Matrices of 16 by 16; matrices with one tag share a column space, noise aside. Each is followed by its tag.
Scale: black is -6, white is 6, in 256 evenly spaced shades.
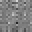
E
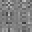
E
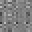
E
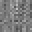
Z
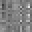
Z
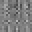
Z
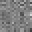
E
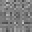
E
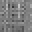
Z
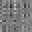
Z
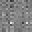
E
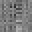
Z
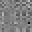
E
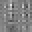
Z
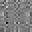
E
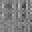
Z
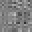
E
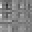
Z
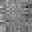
Z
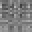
Z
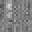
Z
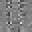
E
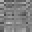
E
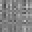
Z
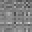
E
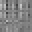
Z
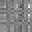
Z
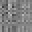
Z
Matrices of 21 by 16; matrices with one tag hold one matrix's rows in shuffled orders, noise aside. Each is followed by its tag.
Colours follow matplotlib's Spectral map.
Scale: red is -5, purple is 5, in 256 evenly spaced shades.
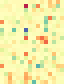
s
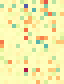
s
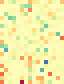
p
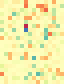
s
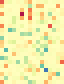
p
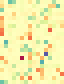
p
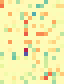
s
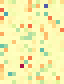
p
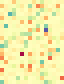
p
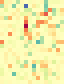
s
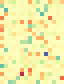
p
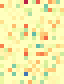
s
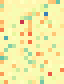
p
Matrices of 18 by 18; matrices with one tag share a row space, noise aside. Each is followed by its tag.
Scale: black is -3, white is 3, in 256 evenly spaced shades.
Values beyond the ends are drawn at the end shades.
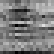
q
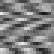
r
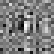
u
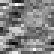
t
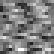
r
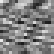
r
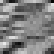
t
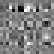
u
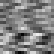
r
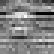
q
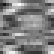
t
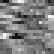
t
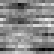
q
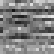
q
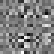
u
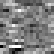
t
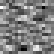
r
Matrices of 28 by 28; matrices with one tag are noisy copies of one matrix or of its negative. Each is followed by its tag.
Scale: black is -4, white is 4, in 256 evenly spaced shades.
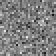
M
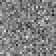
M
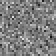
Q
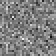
Q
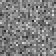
M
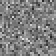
Q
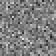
Q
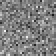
M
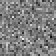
Q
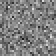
Q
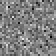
Q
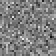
Q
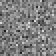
M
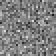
M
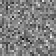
Q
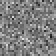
Q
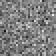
M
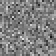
Q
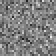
Q
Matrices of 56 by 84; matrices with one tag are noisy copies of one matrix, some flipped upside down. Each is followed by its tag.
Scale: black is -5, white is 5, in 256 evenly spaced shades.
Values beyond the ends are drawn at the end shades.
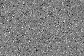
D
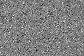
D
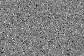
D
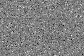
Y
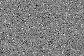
D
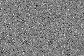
D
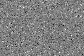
Y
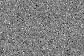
D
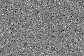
Y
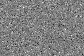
Y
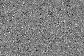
D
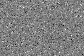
Y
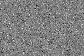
D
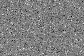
Y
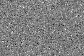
Y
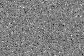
Y
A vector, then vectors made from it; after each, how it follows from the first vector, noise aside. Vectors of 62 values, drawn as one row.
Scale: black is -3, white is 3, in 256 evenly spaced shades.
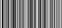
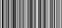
copied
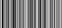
copied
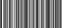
negated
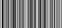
copied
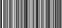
negated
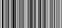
copied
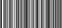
negated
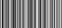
copied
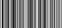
copied
